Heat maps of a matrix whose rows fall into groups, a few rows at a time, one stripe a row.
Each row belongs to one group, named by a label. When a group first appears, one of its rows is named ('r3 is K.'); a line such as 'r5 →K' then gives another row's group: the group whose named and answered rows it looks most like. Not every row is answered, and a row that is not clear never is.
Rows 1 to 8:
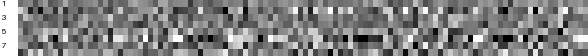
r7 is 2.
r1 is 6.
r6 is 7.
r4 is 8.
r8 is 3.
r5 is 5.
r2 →2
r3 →8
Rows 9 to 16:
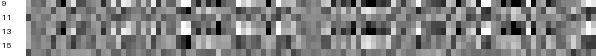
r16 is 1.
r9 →7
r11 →1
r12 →7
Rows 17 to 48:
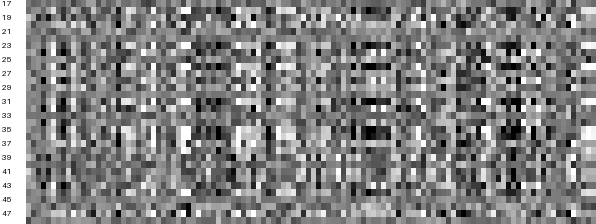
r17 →8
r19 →2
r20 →5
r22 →6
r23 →7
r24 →6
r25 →1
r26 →7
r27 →5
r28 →6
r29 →5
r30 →6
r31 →7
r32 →6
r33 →8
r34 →6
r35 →7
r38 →7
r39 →2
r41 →2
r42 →2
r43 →6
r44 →7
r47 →5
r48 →1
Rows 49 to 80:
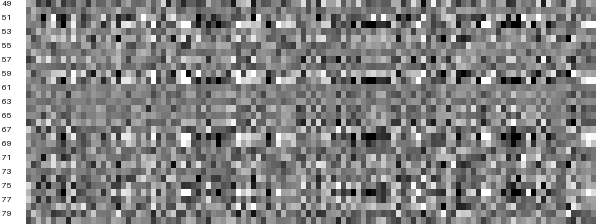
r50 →8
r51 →6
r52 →7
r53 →3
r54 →5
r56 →8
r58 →8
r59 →5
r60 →7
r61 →8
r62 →3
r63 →2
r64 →3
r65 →6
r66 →3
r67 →2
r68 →7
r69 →7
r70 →8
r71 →6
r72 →5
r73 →2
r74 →6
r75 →2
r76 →7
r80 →3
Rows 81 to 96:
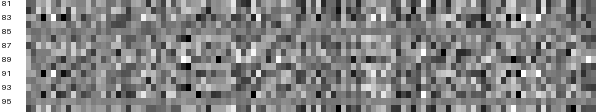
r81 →3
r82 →3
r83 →6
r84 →1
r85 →8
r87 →3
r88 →5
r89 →7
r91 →6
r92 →3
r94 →6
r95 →3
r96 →3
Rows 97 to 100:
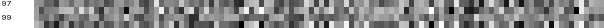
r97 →2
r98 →5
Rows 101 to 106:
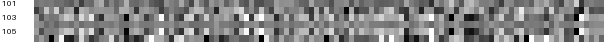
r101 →8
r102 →3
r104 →2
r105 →5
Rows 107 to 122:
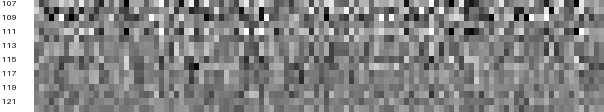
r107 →5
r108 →2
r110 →3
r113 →3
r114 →3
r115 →8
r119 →8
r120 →2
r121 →6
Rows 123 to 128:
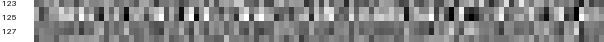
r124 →5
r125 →5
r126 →8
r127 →8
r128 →1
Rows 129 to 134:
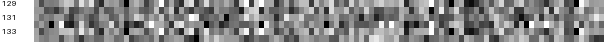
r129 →5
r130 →2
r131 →7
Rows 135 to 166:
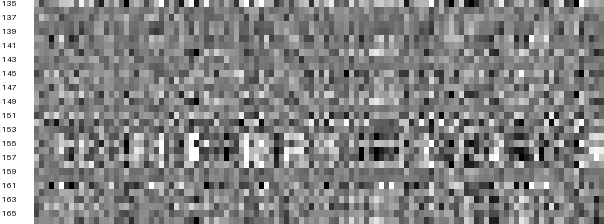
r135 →5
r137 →8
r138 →8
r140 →6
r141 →6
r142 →1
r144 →8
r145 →3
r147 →6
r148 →5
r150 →8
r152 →2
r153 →8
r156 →7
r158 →5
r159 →8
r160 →8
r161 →6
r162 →5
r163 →1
